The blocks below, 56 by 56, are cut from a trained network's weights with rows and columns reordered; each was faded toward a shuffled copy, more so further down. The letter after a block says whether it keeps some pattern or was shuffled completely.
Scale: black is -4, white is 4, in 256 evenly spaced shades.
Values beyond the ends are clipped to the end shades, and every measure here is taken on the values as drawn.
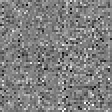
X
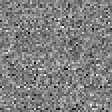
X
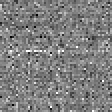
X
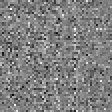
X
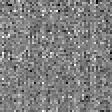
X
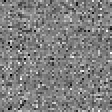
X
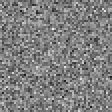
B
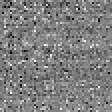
X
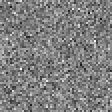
B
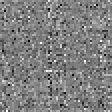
X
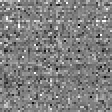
X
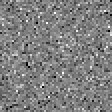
B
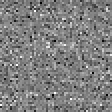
X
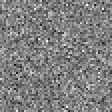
B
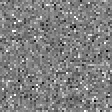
B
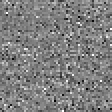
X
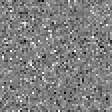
B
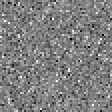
B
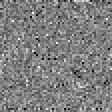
X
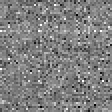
X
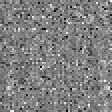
X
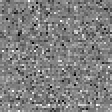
X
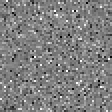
B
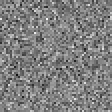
B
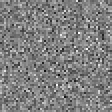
X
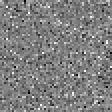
B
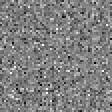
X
